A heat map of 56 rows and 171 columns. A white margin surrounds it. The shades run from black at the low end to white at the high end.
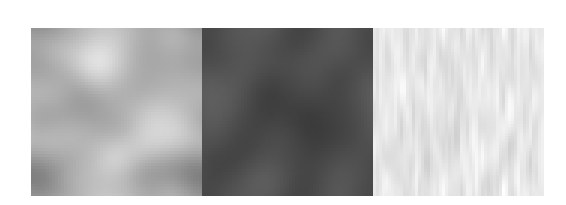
It is made of 1 by 3 panels. Panel 1,1: high, smooth. Panel 1,2: low, smooth, faint in contrast. Panel 1,3: very high, streaked downward, faint in contrast.
